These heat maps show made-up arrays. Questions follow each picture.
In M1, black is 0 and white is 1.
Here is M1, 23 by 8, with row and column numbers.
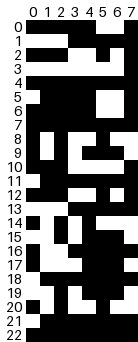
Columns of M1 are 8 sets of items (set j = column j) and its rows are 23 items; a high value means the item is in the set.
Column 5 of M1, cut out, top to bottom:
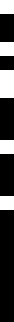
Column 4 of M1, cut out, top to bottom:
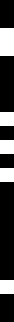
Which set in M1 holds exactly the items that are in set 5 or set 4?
6
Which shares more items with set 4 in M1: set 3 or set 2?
set 3
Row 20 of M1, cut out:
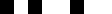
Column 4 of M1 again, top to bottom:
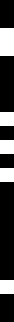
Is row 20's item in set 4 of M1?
yes
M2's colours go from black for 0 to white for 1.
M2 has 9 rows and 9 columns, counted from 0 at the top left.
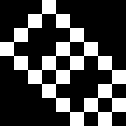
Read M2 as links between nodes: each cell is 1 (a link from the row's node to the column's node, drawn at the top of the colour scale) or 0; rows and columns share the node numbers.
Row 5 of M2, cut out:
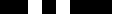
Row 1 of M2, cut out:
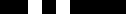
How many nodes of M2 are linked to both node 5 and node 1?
2
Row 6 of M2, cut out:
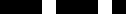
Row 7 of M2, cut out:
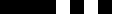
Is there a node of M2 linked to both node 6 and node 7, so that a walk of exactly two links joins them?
no
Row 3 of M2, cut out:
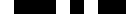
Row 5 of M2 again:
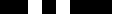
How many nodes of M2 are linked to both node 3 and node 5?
1
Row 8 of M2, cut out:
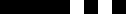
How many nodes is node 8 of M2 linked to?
2
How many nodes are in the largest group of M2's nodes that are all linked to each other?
2
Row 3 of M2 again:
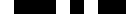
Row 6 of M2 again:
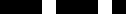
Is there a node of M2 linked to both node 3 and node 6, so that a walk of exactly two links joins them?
no
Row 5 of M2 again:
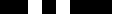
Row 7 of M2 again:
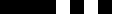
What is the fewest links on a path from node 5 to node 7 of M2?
2
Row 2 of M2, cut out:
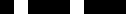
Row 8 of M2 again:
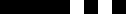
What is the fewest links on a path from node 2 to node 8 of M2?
2
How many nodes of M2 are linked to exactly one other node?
1
